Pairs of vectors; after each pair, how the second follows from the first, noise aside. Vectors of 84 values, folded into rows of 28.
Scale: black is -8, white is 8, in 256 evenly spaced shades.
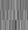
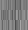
sign-scrambled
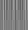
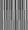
scaled up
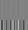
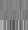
sign-scrambled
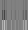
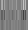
reversed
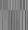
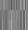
negated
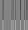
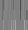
partly zeroed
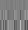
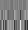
scaled up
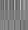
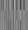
sign-scrambled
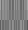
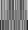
scaled up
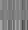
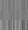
shrunk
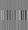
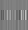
negated
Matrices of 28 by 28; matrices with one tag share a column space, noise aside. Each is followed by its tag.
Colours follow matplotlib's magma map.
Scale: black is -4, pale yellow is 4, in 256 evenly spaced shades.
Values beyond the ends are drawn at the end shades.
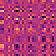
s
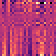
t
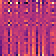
t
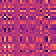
s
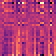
t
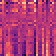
t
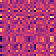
s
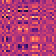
s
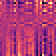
t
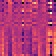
t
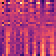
t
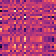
s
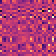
s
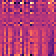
t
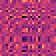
s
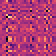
s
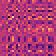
s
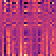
t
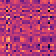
s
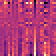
t
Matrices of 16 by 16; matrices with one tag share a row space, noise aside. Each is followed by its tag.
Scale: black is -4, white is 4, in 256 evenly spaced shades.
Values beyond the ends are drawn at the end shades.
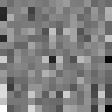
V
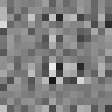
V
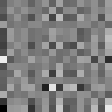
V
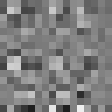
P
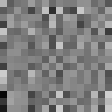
V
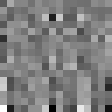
V
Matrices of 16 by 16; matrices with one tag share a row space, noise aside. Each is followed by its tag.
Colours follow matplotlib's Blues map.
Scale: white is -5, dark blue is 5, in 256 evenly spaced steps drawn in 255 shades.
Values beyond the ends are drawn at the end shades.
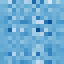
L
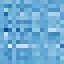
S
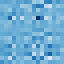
L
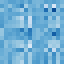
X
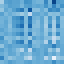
X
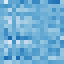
S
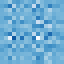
L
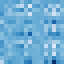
X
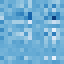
X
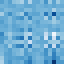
X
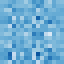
L
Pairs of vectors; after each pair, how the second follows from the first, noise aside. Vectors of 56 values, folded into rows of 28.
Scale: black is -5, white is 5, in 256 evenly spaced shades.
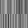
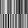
scaled up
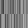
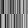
scaled up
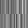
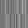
shrunk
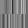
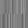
shrunk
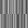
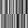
scaled up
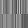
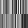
scaled up
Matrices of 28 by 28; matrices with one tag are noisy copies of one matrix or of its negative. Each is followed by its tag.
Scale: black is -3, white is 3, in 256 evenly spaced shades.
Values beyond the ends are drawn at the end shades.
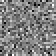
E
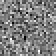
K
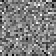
E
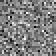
K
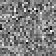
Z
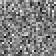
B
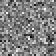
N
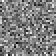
E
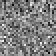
B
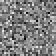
K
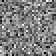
E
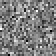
Z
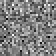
B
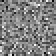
E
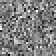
Z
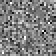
K
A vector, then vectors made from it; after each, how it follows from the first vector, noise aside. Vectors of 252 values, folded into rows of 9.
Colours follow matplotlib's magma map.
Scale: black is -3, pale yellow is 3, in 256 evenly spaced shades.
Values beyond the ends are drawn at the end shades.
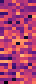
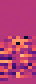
partly zeroed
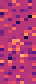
partly zeroed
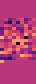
partly zeroed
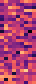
wrapped around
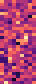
sign-scrambled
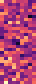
sign-scrambled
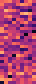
wrapped around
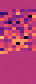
partly zeroed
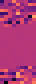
partly zeroed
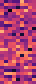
wrapped around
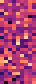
sign-scrambled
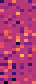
partly zeroed
